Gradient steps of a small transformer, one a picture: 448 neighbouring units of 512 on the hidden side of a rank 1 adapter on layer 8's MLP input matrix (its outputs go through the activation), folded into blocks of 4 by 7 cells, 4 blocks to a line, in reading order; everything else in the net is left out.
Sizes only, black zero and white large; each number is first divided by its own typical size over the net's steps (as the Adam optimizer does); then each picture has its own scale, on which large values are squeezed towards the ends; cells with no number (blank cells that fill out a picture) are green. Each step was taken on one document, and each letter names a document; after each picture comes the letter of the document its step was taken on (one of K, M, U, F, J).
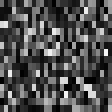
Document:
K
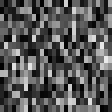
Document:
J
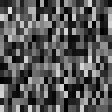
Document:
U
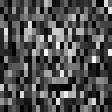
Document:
K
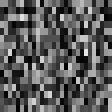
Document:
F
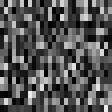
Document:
F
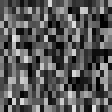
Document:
J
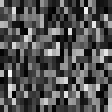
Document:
K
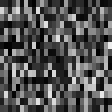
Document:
U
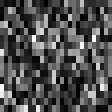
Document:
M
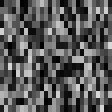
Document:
U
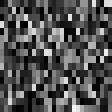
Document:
K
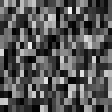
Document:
F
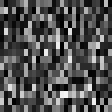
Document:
K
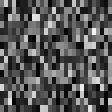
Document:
F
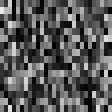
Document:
J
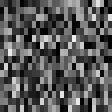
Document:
J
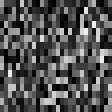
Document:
K
